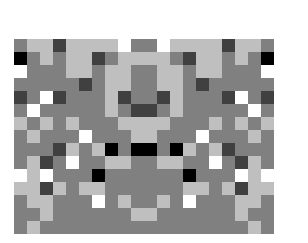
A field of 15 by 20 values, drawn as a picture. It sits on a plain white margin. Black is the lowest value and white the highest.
Overall the values sit about 60% of the way up the scale. The bottom middle is the smoothest part. There is no overall slope. The texture is fine-grained noise. The left and right halves mirror each other.
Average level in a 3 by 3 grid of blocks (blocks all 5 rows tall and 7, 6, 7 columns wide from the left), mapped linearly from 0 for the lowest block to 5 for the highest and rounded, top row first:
151 / 202 / 313
